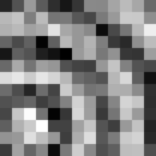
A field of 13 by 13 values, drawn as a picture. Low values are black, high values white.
Concentric rings centre on the bottom left. The halves do not mirror each other. There is no overall slope. No single row or column stands out from its neighbours. The ninth with the highest average is the bottom left. Overall the values sit about 50% of the way up the scale.
